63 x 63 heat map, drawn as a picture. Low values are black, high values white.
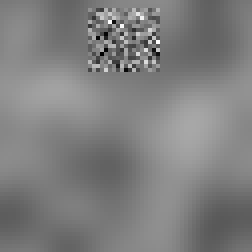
Histogram: heavy tails on both sides. Roughest part: top middle. Ninth with the highest average: middle right. Odd patch: rougher, in the top middle. Mirror symmetry: none.
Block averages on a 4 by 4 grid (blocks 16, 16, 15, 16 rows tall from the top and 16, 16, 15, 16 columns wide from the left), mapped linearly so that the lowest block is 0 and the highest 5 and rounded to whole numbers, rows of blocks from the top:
3 2 2 1
5 4 3 4
3 1 4 4
1 2 4 0
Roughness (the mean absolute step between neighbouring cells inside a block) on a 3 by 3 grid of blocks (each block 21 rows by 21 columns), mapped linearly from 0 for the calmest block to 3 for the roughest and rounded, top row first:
0 3 0
0 0 0
0 0 0
